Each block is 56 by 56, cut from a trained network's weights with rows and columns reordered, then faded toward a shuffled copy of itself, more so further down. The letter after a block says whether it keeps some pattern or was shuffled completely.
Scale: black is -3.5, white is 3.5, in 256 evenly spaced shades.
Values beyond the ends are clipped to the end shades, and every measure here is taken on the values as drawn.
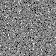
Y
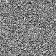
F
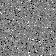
Y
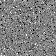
Y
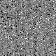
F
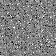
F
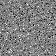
Y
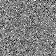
Y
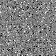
F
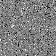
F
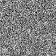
F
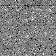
F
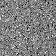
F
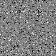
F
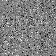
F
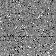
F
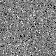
Y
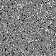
Y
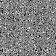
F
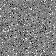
Y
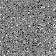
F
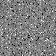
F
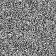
F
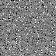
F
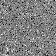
Y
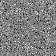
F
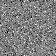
Y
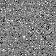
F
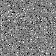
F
